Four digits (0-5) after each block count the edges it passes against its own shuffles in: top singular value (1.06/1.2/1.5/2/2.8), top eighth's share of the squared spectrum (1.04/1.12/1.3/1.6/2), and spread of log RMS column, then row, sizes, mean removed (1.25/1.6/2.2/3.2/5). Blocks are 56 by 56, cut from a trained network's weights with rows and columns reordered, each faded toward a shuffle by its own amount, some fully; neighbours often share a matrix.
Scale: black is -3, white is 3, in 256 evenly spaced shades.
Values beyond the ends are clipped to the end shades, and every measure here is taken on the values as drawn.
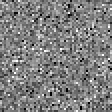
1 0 0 0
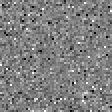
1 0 0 0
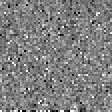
2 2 0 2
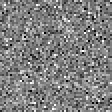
0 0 0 0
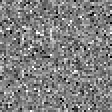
0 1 0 0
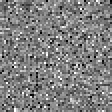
0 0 0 0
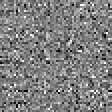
3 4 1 2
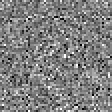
3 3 1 2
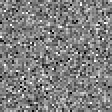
0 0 0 0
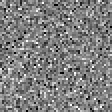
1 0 0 0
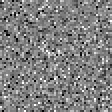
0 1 0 0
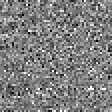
3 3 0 2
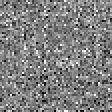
2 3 1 1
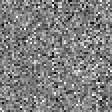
2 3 1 1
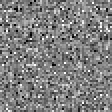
2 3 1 1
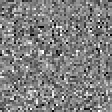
2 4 2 2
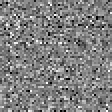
3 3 1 2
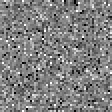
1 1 0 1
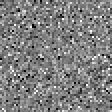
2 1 0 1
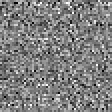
3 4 1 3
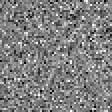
0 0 0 1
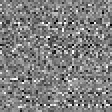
3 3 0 3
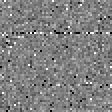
3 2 0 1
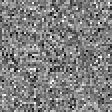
3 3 2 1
